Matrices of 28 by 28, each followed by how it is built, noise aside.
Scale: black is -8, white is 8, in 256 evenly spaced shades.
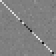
diagonal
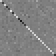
diagonal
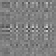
low rank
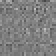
low rank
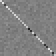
diagonal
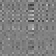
low rank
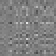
low rank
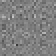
low rank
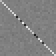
diagonal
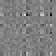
low rank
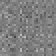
low rank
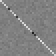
diagonal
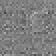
low rank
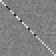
diagonal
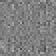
low rank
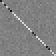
diagonal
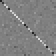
diagonal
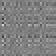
low rank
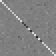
diagonal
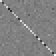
diagonal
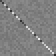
diagonal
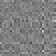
low rank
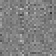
low rank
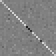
diagonal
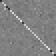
diagonal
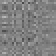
low rank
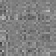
low rank
